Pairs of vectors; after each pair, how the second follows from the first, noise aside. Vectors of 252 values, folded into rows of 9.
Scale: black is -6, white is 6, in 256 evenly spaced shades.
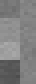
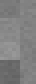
shrunk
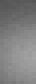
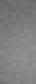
shrunk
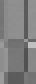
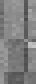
copied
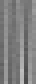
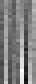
scaled up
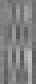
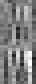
scaled up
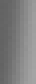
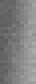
copied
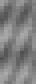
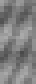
copied
